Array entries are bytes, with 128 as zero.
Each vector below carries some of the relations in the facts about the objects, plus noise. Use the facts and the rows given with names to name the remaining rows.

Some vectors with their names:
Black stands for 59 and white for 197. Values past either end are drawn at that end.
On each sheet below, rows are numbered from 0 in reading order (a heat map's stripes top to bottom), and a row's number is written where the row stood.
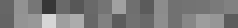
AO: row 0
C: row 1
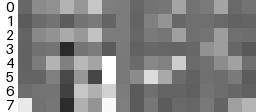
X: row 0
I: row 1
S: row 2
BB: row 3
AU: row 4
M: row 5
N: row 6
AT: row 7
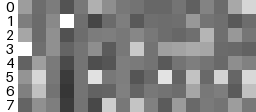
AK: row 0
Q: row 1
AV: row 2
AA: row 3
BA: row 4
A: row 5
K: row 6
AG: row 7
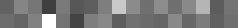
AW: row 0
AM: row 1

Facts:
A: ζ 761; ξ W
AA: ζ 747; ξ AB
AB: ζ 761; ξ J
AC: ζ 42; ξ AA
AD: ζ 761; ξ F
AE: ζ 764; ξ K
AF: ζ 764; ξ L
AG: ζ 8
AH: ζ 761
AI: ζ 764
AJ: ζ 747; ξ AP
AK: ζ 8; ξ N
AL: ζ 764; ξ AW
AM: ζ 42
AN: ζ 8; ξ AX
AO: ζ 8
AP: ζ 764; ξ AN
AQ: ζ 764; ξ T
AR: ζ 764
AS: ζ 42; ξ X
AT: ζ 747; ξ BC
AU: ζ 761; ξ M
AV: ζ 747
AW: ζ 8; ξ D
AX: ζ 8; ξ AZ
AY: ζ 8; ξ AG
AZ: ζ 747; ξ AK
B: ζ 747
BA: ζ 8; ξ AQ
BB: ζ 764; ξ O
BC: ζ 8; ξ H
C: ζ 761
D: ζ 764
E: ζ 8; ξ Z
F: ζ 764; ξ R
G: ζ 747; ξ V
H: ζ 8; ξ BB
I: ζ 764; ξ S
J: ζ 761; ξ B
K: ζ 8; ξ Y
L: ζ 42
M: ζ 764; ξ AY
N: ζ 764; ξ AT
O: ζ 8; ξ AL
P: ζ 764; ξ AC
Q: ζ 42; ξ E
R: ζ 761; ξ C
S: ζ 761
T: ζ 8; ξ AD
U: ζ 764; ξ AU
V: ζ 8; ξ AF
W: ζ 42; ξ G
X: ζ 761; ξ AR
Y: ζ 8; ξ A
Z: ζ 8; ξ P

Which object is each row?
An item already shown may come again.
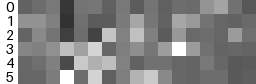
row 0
BB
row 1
E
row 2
AG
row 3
AB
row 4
N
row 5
AP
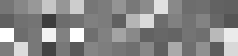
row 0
J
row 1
AF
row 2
AZ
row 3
V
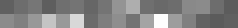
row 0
D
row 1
AB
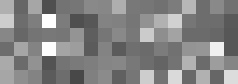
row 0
B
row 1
AC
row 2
P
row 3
R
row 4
AV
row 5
W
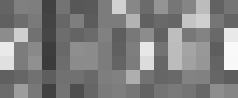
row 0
AW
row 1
AL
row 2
Y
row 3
G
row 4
G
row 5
D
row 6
BA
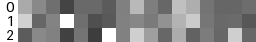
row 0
Z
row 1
AC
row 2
AY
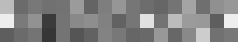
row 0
AJ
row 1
G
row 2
O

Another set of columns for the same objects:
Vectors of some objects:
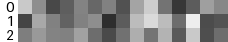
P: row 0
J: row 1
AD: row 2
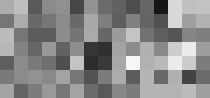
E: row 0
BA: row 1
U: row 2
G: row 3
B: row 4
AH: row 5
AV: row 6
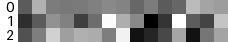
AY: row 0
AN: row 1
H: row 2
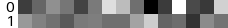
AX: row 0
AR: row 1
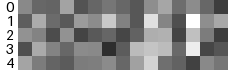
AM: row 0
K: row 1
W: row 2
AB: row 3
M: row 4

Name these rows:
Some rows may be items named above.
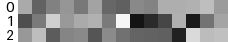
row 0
AV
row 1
H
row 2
Z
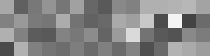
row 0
AV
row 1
A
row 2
AQ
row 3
AG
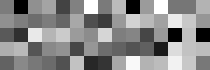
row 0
AJ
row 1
AA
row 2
D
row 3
E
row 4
B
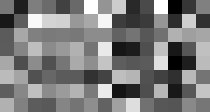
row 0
AP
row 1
AW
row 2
AO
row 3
BC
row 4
N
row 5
AF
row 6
BC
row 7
AQ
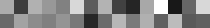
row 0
AT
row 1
C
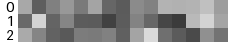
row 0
AV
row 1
V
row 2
F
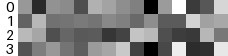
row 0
AZ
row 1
T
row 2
AF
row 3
AK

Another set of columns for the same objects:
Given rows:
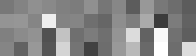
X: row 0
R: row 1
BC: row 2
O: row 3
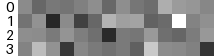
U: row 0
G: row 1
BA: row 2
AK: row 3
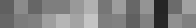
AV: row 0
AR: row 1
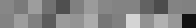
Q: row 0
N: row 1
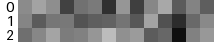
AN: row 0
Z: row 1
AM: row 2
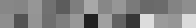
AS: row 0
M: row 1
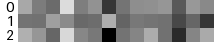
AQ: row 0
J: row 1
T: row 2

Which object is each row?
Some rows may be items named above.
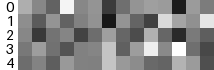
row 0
F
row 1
M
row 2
P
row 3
AT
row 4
AF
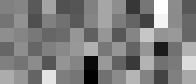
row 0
A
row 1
V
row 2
AP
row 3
AV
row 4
AY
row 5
T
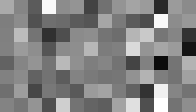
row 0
F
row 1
Y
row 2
AZ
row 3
N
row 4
AG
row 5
AJ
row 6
V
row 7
H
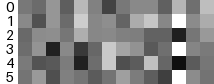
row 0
AW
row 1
BB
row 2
AO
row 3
G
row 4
AA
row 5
V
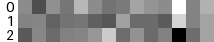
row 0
AL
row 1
K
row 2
B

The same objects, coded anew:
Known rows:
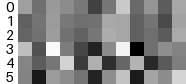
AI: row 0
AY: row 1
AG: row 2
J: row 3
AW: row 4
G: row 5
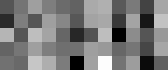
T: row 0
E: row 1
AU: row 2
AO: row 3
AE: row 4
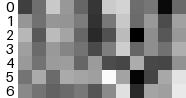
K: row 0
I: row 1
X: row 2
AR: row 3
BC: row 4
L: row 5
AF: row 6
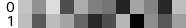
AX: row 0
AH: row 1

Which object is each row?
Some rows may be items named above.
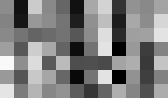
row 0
AA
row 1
G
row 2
AF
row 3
A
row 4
AP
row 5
A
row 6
N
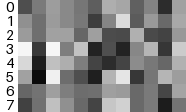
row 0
BA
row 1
F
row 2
BC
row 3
AJ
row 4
AT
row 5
B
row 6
AO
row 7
Y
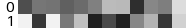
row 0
V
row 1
AJ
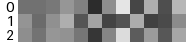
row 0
P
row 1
H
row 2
AQ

